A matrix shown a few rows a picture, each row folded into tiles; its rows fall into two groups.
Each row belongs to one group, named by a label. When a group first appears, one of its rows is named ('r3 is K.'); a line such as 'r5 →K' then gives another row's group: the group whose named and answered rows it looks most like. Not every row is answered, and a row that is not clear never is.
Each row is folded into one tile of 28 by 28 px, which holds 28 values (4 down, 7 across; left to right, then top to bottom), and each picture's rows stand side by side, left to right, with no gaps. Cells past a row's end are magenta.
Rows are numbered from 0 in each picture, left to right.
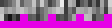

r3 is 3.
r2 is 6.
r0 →3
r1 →6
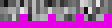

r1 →6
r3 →6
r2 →3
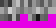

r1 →3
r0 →3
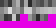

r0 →3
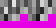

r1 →6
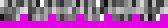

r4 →3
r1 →6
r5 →6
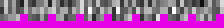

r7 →3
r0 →6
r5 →6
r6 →6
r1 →3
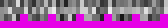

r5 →3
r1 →3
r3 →3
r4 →3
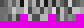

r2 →6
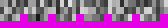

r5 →3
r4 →6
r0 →6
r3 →3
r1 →6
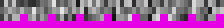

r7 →6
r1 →3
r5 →6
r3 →6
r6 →3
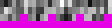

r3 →3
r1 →6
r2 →6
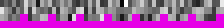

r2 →6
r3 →6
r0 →3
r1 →6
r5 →6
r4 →6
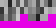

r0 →6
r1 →6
